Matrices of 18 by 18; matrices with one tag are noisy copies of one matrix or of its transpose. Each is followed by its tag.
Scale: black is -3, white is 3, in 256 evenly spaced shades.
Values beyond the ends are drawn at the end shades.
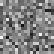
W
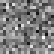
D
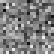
D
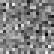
D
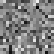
W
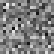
D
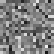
W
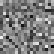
W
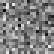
D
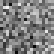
D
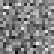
D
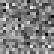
D
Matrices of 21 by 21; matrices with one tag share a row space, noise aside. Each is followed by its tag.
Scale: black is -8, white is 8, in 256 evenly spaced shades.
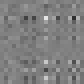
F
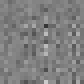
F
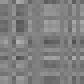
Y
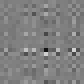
F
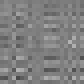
Y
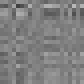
Y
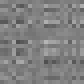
Y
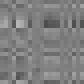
Y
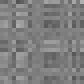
Y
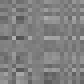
Y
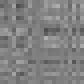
Y
